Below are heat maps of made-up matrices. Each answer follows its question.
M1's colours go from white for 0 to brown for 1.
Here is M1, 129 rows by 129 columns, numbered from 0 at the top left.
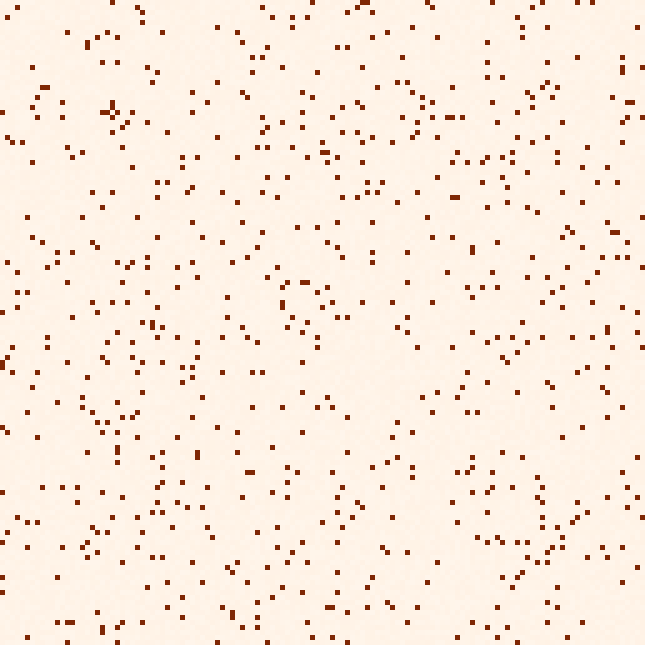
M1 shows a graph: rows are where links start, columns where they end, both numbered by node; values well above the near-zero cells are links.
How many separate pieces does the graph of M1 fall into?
3
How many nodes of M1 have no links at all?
2
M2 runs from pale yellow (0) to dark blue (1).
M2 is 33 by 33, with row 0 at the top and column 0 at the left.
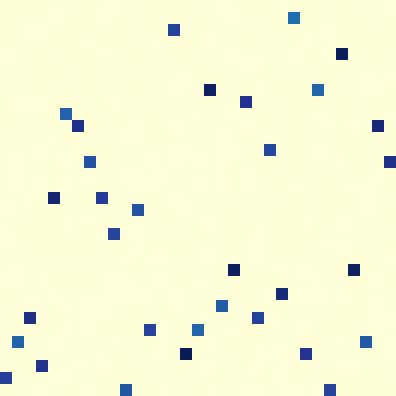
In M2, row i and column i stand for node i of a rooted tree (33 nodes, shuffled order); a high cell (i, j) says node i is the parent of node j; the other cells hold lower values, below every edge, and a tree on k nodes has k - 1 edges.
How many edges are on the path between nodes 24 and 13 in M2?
7
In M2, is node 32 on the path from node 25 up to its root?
yes
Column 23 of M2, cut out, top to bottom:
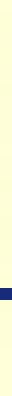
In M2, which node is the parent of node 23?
24
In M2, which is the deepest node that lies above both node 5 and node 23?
27
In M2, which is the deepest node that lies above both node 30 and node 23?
28
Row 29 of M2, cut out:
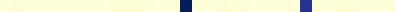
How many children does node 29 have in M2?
2
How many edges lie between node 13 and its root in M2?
0
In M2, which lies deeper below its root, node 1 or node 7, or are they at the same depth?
node 1
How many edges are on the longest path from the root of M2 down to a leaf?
8
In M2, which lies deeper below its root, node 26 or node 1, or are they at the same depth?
node 1
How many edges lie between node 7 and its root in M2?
1
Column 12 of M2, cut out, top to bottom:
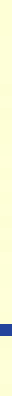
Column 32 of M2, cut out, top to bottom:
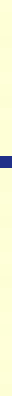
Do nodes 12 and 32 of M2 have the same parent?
no
